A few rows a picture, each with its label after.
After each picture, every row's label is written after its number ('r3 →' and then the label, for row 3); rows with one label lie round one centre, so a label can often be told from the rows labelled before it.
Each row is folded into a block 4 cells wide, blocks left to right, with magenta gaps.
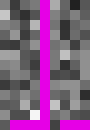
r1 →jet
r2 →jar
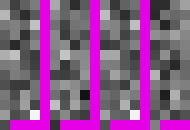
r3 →jet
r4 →jar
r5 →jet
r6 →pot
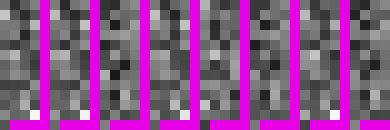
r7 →jet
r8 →jet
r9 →pot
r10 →jet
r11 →jar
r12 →pot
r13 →jet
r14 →pot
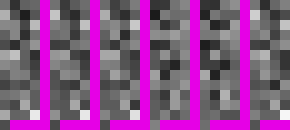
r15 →jet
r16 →jet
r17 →jet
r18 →pot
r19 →pot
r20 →jet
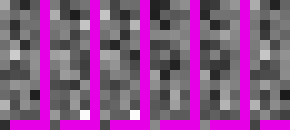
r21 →jar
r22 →jet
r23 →jet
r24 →pot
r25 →pot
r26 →jar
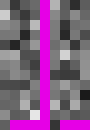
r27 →jet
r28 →jar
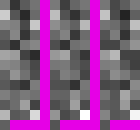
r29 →jet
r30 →jet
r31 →jet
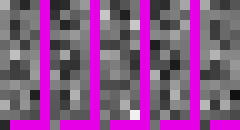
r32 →jar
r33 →pot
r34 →jet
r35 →pot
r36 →jar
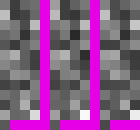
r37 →jet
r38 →jet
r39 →jet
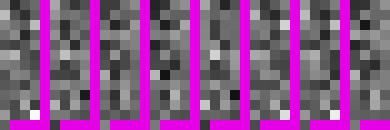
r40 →jet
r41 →jar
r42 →pot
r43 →pot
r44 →jar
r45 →jet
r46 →jet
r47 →pot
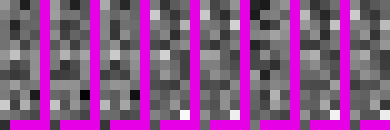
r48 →jar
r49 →jar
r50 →jar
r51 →jet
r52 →jet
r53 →pot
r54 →jet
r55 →jet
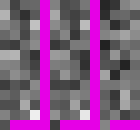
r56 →jet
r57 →jet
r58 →pot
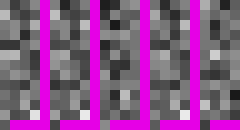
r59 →jet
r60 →jet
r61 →pot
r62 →jet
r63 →jar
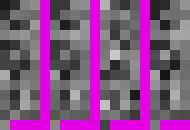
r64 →pot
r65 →pot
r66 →jar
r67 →pot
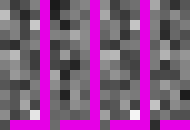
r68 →jet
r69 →pot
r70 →jet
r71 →jar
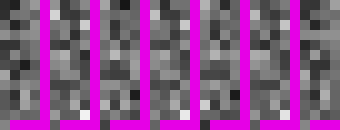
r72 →pot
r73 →jet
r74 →jar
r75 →jet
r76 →jar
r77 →jet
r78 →pot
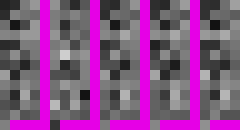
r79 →pot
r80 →jar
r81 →pot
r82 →pot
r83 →pot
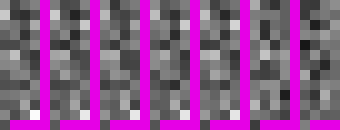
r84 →jet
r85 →jet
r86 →jet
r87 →jet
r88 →jet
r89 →jar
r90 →pot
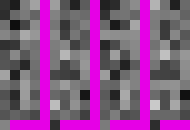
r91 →pot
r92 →jar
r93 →pot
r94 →jar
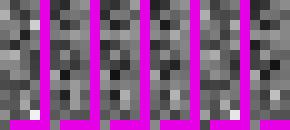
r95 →jet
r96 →pot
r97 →pot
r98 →pot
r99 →jet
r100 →pot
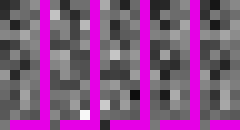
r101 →pot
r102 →jet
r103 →jar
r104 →pot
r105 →pot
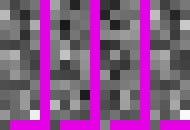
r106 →jet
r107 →jar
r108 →pot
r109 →jet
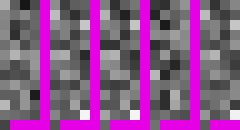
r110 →jar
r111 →jet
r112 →jet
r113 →pot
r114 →jet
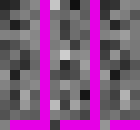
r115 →pot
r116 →jar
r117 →pot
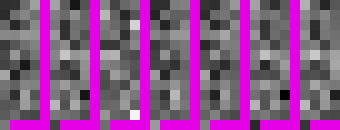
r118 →pot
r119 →jar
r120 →jet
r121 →pot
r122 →pot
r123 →jar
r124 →jar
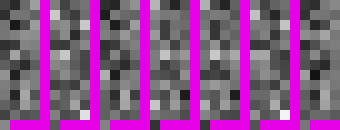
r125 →pot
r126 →jet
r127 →pot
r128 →jar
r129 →jar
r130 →jet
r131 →pot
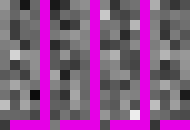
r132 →jar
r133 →pot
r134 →jet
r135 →jar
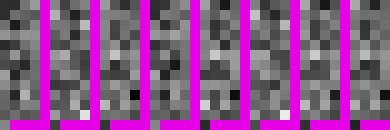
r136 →pot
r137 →jet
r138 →jar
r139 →pot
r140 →jar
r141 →jet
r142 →jar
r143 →jar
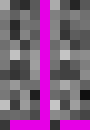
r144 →jar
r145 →jar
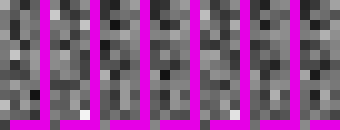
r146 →jar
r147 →jet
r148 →pot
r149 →pot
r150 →jet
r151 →pot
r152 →pot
